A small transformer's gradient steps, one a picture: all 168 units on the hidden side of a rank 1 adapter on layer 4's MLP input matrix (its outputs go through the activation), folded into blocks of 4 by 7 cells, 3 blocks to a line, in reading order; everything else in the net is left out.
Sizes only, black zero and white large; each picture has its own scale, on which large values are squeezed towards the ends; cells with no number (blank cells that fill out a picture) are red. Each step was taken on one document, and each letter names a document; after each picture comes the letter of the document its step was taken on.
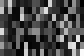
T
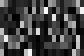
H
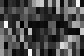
T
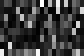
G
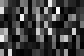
H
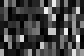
H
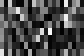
T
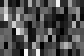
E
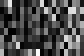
T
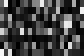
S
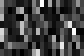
S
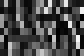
G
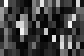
S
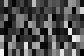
E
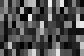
E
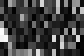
H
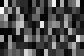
E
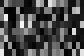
G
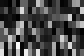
H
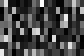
S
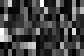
S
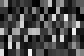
H
